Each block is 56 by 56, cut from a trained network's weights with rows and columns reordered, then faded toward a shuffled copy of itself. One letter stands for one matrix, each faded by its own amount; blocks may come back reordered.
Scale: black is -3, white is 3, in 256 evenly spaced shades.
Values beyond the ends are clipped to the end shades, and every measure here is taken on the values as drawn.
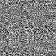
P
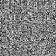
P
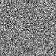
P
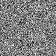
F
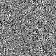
F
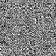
P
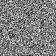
F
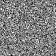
F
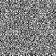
P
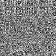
P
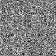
P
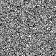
F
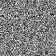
F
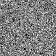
F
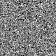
F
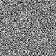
P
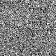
F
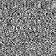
P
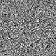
P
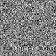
P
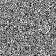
F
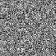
P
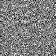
P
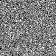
F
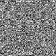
P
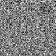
P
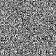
P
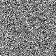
F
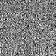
P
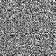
P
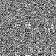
P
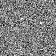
F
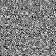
P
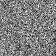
F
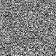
P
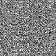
P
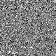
F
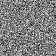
F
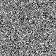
F
